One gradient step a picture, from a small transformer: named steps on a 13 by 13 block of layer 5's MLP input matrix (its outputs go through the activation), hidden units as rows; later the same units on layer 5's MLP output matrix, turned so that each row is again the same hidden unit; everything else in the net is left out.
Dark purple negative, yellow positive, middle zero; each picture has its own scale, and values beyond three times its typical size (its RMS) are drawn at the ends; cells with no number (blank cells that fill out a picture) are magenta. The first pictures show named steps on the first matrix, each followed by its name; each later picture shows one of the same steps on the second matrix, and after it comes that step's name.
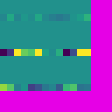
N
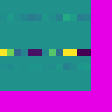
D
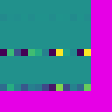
N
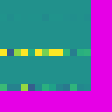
N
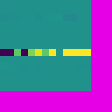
D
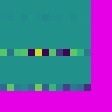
N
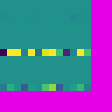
N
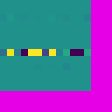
D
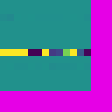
D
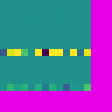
N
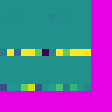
N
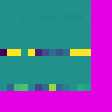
N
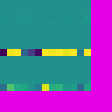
N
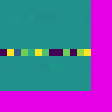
D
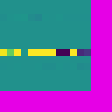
D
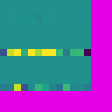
N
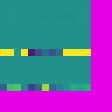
N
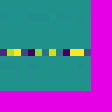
D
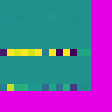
N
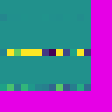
N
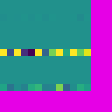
N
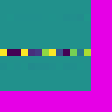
D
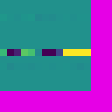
D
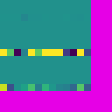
N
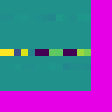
D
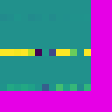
N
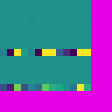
N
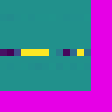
D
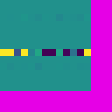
D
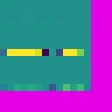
N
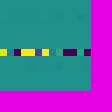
D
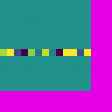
D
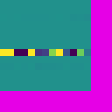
D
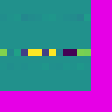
D
